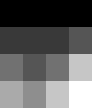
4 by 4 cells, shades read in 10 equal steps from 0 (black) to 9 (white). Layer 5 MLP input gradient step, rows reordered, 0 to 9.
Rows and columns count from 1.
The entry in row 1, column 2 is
0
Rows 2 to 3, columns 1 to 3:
2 2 2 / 4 3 4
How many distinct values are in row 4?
4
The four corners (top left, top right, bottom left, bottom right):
0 0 6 9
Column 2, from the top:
0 2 3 5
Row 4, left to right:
6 5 7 9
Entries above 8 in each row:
0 0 0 1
